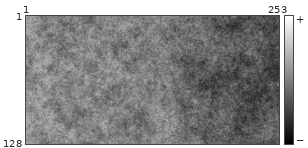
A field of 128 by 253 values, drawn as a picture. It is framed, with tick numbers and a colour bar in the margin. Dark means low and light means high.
Grain: blotchy. Odd rows or columns: none. Ninth with the lowest average: middle right. Slope: up to the left. Stripes: none.
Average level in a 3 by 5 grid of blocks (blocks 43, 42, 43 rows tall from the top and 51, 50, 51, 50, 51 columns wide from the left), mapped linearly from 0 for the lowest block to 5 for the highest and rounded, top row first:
44421 / 54410 / 54421
